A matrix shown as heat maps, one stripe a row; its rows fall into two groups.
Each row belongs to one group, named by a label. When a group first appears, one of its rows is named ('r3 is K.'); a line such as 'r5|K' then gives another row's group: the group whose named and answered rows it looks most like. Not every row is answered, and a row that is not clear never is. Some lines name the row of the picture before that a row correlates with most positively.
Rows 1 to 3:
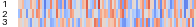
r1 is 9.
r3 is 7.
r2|9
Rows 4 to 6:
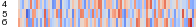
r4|9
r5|7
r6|7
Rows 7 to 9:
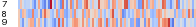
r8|7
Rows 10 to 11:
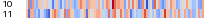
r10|9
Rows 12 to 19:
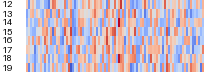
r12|7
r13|9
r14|9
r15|9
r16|9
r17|9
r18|9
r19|7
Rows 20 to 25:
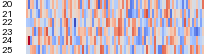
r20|7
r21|7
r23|9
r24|9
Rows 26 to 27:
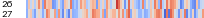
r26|9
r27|9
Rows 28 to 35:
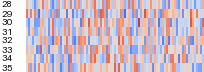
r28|9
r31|7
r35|9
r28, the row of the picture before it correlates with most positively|27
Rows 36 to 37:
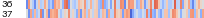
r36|9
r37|7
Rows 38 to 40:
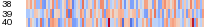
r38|7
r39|9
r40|7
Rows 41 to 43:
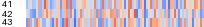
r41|9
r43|9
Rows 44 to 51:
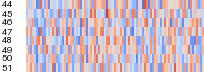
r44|7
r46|7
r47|7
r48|9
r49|9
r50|7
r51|7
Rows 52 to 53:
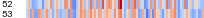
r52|9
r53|9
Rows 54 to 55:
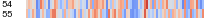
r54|7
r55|7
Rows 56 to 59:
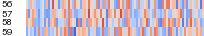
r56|7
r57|7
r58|7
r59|9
